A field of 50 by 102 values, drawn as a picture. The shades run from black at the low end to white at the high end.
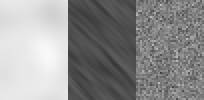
It is made of 1 by 3 panels. Panel 1,1: very high, smooth, faint in contrast. Panel 1,2: low, slanting down to the right, faint in contrast. Panel 1,3: middling, fine-grained.
